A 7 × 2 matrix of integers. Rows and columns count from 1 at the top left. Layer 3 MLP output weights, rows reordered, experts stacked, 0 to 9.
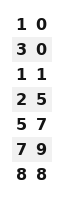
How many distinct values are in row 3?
1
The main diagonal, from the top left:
1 0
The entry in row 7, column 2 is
8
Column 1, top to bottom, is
1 3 1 2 5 7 8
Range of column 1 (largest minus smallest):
7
